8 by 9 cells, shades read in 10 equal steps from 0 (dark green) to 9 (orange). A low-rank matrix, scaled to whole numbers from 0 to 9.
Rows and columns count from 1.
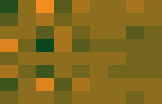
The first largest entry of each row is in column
3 3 4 1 2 1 3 2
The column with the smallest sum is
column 1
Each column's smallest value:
1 4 0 3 3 4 4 3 4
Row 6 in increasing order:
2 4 4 4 4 4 5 5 6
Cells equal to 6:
7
